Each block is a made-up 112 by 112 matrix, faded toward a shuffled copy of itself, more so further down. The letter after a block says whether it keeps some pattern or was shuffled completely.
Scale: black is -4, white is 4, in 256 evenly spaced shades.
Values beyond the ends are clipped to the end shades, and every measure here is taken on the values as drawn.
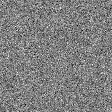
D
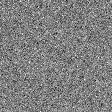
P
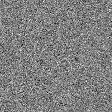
D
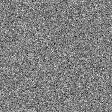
D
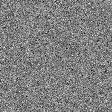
P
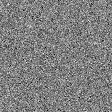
D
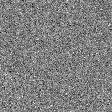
D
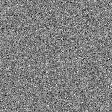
D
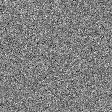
P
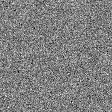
P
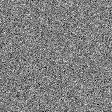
P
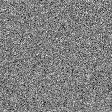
D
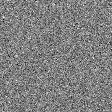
P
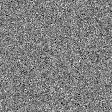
D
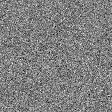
P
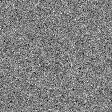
P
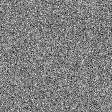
P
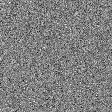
P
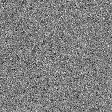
P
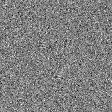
D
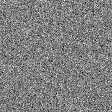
D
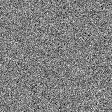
P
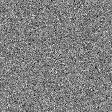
D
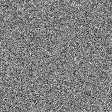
D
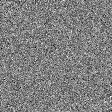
P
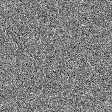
D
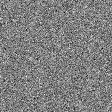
P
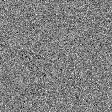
D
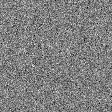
P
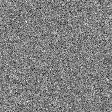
D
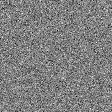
D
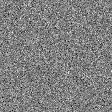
P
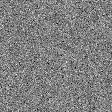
P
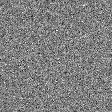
P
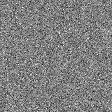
D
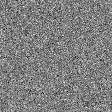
P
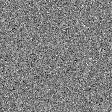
D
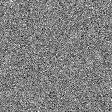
D
